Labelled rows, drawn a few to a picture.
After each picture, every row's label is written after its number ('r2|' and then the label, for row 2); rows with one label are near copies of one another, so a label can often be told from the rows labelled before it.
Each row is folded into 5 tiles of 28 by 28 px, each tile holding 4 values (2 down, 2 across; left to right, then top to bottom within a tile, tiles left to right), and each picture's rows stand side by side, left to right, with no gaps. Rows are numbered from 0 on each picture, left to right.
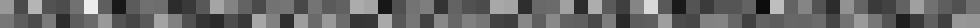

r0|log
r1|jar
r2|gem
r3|gem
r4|log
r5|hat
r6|jar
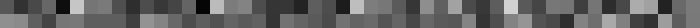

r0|hat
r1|hat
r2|hat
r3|log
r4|gem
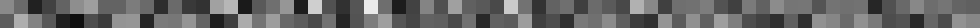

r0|jar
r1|gem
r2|log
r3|log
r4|gem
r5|jar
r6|jar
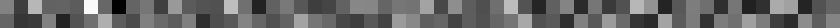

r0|log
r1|log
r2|jar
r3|log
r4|gem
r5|gem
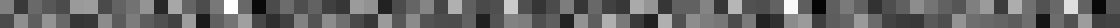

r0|gem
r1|log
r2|gem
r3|log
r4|gem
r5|log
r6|jar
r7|log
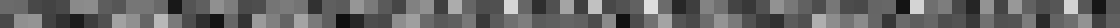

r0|jar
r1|jar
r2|jar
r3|log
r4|log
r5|jar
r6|hat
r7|log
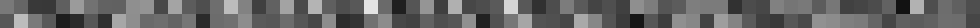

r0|jar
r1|log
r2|log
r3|log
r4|jar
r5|jar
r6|hat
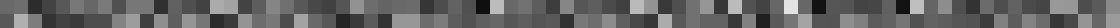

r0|jar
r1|gem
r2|jar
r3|hat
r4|gem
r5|log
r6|hat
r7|gem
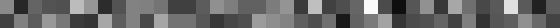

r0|gem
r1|jar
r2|log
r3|log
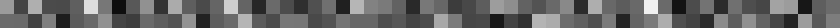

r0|log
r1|log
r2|hat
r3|jar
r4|log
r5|gem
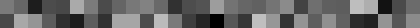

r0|jar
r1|jar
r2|gem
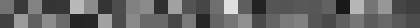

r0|gem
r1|log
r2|hat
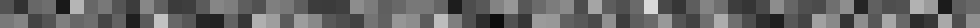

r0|hat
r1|jar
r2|jar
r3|jar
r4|log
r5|jar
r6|gem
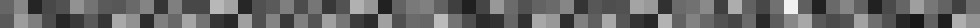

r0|jar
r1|gem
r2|gem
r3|jar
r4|gem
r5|log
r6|jar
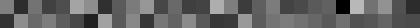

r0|gem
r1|gem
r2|hat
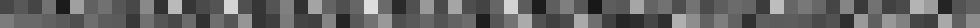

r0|hat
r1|log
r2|log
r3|log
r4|jar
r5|hat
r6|gem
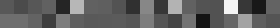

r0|hat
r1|log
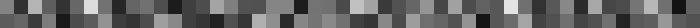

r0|log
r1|jar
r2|gem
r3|log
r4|log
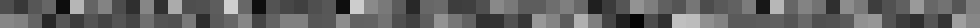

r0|hat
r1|log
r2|hat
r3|jar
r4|jar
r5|hat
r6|jar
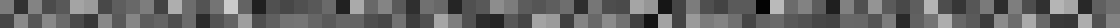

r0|gem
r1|log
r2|hat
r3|jar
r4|gem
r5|hat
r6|log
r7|gem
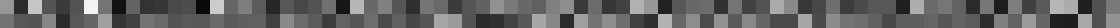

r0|log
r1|hat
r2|hat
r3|jar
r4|gem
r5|gem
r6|hat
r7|gem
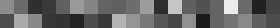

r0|jar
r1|log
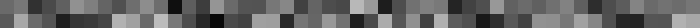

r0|jar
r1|jar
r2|gem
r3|jar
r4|jar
